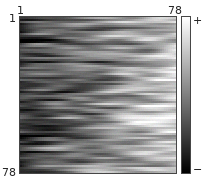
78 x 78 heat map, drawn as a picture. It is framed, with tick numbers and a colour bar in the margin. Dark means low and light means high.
Grain: streaks across. Ninth with the highest average: middle right. Average level on the scale: 50%. Slope: up to the right.
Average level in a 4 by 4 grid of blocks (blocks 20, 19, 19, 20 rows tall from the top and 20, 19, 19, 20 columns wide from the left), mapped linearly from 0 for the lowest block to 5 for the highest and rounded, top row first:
0 2 3 4
1 1 3 4
0 1 3 5
0 2 3 4
